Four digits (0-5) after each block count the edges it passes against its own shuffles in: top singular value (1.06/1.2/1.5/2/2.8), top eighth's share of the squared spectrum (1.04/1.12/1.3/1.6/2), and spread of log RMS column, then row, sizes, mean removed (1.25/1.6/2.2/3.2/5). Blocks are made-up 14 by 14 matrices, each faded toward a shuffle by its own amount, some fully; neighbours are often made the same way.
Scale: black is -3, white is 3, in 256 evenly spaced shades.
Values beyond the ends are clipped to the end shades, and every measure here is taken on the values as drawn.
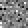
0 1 0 0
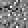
1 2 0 0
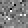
0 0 0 1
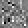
2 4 1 0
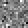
0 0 0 0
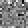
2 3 1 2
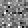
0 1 0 1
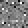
0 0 0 0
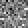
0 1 0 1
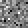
0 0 0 0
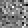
1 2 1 1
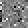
2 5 1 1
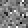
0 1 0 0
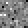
0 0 0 0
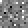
0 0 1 0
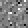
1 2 0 1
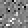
0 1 0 0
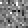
0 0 0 0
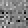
2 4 1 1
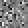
1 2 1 0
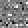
1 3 0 2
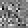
3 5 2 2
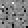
0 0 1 0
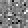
0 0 1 0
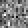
1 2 0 0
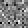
1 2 0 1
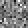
2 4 1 0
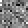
2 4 1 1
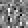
2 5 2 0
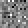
2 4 0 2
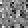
2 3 1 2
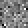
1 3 0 0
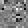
2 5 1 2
